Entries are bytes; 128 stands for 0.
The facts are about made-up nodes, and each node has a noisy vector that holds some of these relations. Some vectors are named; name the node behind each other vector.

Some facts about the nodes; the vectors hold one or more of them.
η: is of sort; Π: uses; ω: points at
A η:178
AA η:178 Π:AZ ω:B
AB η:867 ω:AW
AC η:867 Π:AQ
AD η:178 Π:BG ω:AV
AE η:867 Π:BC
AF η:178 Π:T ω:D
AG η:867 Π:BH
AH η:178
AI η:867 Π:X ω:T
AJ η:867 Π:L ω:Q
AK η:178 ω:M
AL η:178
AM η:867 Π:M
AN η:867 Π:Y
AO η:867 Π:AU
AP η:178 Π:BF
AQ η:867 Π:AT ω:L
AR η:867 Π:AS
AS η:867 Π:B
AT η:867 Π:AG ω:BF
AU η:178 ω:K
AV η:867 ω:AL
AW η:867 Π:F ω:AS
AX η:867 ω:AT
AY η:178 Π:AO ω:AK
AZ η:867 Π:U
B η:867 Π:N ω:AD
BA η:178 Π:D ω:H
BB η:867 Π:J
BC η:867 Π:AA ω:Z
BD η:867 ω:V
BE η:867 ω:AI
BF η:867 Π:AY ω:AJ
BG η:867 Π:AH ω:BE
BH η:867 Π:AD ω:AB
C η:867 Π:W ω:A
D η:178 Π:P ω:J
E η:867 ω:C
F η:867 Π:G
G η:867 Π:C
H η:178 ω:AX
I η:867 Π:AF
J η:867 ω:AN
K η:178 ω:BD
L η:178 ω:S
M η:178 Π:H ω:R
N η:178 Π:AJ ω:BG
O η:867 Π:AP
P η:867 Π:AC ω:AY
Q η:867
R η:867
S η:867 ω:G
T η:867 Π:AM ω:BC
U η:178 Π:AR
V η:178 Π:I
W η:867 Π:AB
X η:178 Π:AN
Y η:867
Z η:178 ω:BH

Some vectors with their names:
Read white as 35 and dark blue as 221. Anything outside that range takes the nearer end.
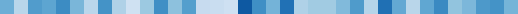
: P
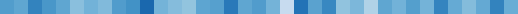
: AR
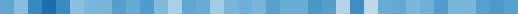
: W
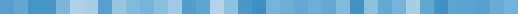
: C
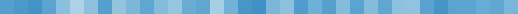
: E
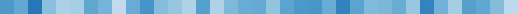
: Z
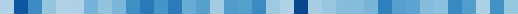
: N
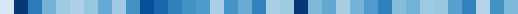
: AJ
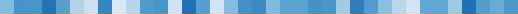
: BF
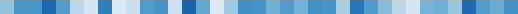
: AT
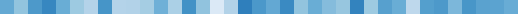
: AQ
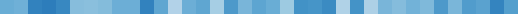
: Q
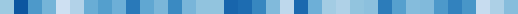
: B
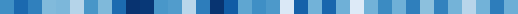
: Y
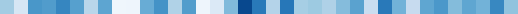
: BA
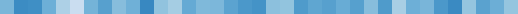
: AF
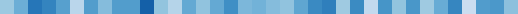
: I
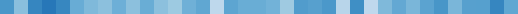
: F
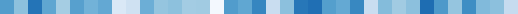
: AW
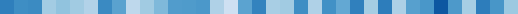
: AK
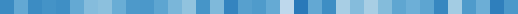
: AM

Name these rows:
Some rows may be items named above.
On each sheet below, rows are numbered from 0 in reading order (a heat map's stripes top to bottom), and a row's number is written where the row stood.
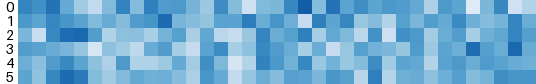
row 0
AB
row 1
AR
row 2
AC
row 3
BE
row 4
AQ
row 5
AO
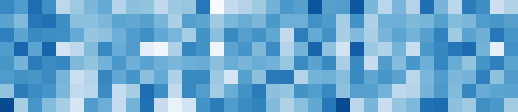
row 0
BH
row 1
W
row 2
AM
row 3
AD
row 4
R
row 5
AU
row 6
AX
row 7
BC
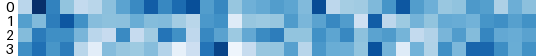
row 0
L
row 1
AG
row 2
AX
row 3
BG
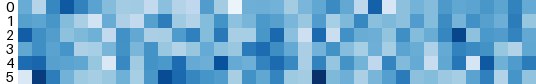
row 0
BB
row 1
T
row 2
M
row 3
AV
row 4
H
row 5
AJ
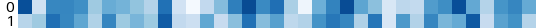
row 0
AE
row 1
V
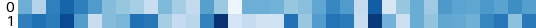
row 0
BB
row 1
AH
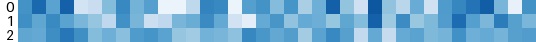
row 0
AD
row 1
AY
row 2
AL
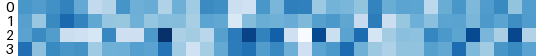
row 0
J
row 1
AP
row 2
AI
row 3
AZ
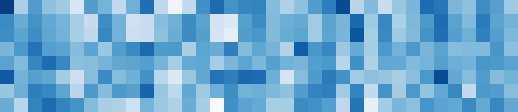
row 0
BC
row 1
AY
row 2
AY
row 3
AS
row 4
W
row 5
AA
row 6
I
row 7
O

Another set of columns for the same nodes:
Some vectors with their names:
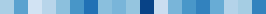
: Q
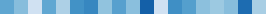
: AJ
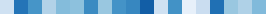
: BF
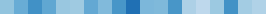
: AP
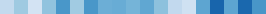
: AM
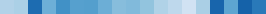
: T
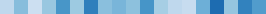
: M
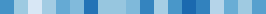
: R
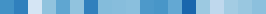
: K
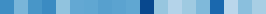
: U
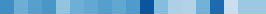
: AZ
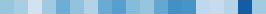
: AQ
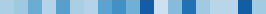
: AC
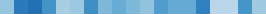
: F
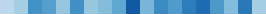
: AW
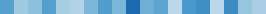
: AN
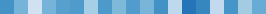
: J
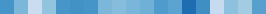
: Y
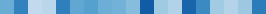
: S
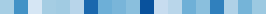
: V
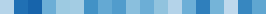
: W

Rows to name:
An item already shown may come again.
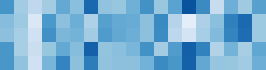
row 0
R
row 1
AF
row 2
AF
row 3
R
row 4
H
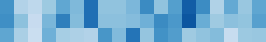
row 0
R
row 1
H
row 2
AD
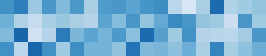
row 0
AA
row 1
AG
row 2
AU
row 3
BC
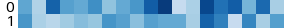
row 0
AS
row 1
AL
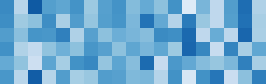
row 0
N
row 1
B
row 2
BA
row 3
AL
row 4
AJ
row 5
BG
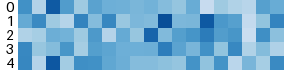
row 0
AI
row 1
AX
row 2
BH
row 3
AR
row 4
BE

